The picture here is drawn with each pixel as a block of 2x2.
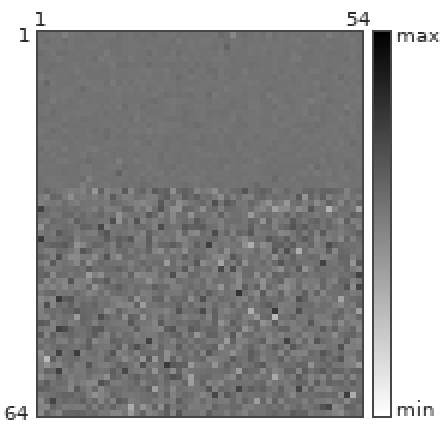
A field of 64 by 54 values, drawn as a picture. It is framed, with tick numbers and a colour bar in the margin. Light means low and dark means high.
Seam: horizontal, 40% of the way down, the top part calmer. Stripes: none. Grain: fine. Slope: none. Mirror symmetry: none. Histogram: heavy tails on both sides.
